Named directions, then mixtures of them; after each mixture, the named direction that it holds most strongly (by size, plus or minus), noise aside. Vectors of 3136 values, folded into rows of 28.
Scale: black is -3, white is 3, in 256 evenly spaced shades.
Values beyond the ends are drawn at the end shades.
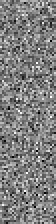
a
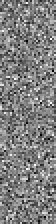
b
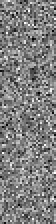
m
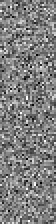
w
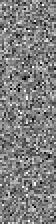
w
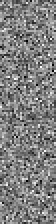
b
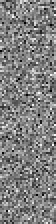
m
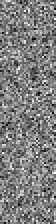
m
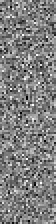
w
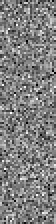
b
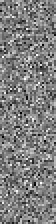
w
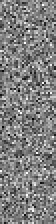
w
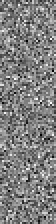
b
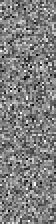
w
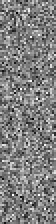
m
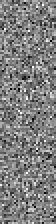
a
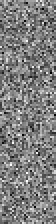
a
